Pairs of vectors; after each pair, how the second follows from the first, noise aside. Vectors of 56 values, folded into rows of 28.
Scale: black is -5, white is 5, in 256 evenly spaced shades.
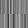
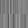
shrunk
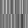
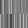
wrapped around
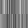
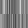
copied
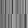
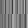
copied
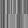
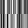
scaled up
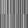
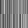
reversed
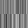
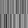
copied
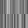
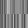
copied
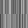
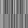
wrapped around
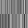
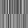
wrapped around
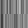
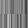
reversed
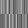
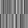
wrapped around
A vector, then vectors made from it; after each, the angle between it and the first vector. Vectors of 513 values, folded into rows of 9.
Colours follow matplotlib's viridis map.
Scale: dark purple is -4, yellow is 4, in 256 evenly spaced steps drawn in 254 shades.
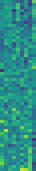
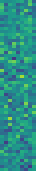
partly opposed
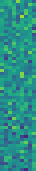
partly opposed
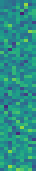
partly aligned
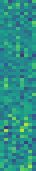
partly aligned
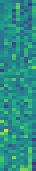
nearly parallel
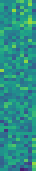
nearly opposite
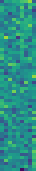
partly opposed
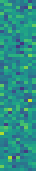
orthogonal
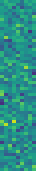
orthogonal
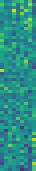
nearly opposite
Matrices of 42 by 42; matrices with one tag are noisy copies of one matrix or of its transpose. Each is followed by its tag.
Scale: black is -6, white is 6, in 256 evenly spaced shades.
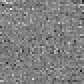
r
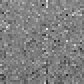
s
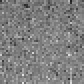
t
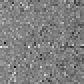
s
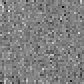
r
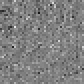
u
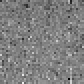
t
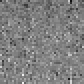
t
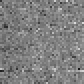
t
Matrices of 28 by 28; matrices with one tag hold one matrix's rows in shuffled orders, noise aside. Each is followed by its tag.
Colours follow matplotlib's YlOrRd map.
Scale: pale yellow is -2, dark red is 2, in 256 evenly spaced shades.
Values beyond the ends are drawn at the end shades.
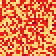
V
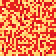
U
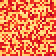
U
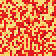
V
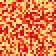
V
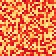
V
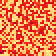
V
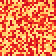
V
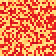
U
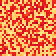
V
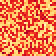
V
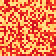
U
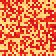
U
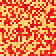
U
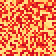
V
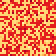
U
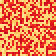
U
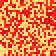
U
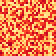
V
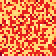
V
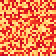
U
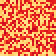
U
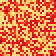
U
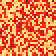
V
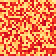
U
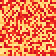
U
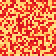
V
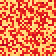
V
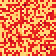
U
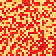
V
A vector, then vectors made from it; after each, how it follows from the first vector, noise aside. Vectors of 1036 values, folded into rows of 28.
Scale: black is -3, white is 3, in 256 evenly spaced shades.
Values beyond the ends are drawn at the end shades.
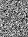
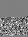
partly zeroed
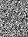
copied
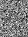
copied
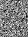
copied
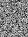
sign-scrambled
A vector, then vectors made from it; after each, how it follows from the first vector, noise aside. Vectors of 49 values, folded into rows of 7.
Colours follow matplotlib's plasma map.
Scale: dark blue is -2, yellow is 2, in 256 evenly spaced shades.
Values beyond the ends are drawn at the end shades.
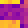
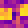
wrapped around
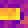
wrapped around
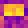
wrapped around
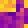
wrapped around
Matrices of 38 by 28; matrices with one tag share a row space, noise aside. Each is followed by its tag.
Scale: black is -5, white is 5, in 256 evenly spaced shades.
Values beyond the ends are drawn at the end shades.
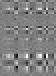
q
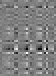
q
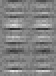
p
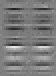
p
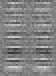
p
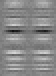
p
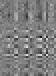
q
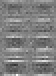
p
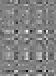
q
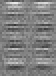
p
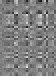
q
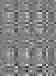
q
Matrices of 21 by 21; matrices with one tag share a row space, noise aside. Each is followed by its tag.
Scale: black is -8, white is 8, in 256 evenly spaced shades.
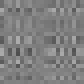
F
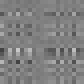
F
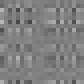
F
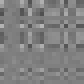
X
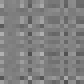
X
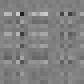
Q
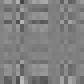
Q
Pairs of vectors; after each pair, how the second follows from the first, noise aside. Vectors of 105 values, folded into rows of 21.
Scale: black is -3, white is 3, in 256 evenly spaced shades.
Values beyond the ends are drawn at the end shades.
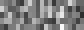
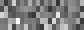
shuffled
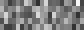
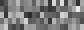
shuffled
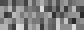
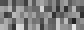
copied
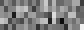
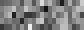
shuffled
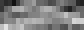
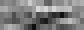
wrapped around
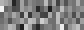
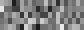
copied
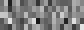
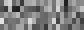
shuffled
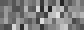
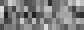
shuffled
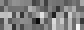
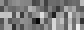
copied
